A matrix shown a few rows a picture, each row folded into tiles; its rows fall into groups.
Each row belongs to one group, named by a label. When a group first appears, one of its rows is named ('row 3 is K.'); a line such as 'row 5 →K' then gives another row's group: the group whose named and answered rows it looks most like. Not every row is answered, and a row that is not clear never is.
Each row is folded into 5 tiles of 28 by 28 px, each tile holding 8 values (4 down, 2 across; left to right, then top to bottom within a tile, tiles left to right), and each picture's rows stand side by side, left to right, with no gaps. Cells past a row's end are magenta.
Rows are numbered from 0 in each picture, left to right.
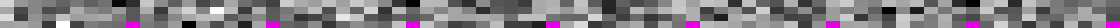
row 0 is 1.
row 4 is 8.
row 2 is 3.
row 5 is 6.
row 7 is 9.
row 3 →8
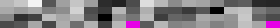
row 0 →3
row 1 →1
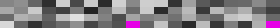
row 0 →8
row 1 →9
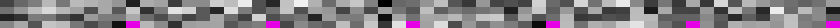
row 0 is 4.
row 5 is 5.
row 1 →4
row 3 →8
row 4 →5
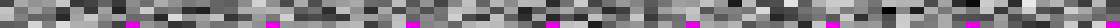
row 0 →5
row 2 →5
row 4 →8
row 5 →6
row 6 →1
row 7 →9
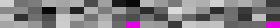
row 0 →1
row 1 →4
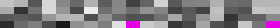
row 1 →8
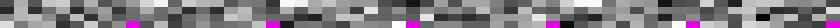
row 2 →3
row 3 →5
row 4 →3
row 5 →4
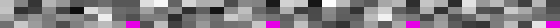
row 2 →9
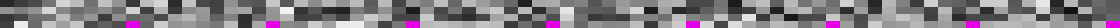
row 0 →4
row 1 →6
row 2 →5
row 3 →5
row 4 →5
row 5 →6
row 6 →6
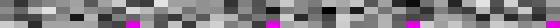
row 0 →4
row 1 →5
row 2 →1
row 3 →6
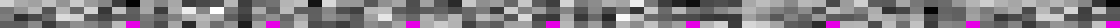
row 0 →3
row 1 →3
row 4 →1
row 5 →4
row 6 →8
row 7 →3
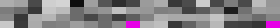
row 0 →6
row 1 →8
